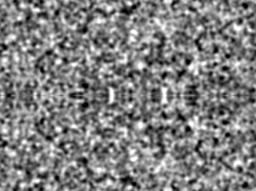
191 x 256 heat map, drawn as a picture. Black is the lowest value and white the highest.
There is no overall slope. The field is mottled with small blotches. The histogram is bell-shaped. The top and bottom halves mirror each other.
